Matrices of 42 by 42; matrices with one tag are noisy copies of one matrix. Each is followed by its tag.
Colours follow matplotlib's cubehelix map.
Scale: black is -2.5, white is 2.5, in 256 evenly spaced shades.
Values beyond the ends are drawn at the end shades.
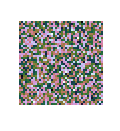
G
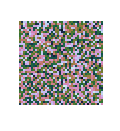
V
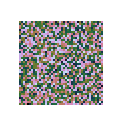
G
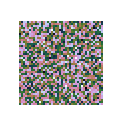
V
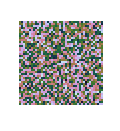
V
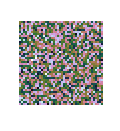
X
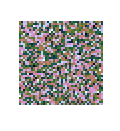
V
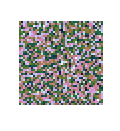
V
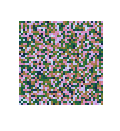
X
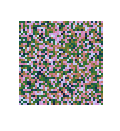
X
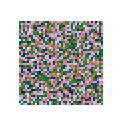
X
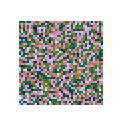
X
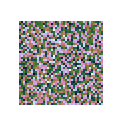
G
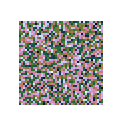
V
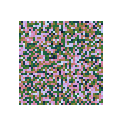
V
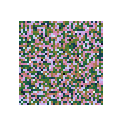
X
